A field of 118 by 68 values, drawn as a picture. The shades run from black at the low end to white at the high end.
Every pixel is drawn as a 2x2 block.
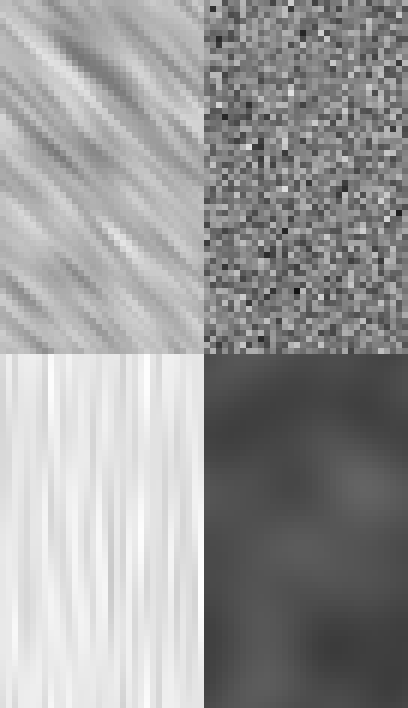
It is made of 2 by 2 panels. Panel 1,1: high, slanting down to the right. Panel 1,2: middling, fine-grained, strong in contrast. Panel 2,1: very high, streaked downward, faint in contrast. Panel 2,2: low, smooth, faint in contrast.
